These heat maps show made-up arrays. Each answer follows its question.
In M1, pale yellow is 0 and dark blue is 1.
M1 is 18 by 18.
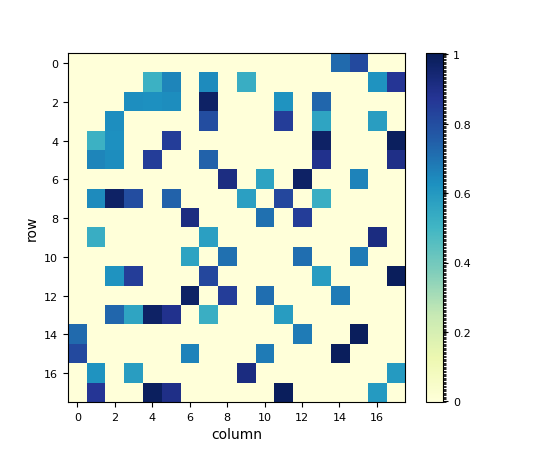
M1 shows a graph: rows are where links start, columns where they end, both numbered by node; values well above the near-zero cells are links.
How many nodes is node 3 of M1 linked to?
5
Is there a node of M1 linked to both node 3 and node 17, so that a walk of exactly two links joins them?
yes
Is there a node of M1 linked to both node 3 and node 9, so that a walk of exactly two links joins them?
yes
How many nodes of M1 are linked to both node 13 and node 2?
5
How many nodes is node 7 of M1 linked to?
7
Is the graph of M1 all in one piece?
no
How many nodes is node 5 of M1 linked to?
6
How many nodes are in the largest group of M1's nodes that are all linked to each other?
5
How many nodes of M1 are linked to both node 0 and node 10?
1
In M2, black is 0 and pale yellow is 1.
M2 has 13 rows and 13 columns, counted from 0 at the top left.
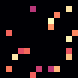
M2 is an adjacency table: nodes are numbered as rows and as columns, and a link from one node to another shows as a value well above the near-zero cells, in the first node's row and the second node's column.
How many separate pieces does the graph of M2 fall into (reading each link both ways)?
4
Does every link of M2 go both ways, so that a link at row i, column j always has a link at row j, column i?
yes
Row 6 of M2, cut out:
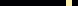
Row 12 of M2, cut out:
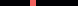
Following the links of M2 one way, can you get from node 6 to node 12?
yes
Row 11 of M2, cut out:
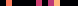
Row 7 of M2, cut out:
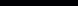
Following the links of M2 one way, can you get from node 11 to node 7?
no
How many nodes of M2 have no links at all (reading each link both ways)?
3
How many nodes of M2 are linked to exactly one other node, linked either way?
5
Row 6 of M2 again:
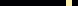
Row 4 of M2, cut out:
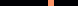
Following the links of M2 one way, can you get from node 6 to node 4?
yes
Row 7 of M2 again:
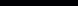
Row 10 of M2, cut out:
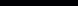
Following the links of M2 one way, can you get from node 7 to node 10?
no
